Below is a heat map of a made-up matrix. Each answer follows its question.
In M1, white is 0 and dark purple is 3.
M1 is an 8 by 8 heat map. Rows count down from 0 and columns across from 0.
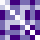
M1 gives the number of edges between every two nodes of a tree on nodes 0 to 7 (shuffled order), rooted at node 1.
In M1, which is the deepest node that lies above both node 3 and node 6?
4
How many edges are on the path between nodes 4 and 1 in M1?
1
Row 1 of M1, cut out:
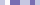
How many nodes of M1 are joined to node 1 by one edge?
4
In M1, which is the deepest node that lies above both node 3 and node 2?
4
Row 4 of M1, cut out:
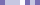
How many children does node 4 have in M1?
3
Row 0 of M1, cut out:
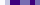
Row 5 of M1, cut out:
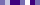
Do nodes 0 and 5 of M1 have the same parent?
yes
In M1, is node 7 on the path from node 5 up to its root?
no
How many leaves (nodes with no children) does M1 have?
6
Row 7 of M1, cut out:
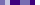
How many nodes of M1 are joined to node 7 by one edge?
1
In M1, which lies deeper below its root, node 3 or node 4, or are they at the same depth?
node 3
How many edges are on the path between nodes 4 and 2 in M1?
1
